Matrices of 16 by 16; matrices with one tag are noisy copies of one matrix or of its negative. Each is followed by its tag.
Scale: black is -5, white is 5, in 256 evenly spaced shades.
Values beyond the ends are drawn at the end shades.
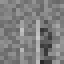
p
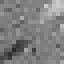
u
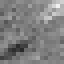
u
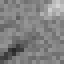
u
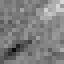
u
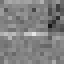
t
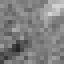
u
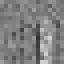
p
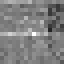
t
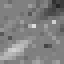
u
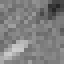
u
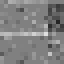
t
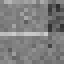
t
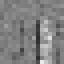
p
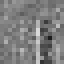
p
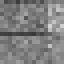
t
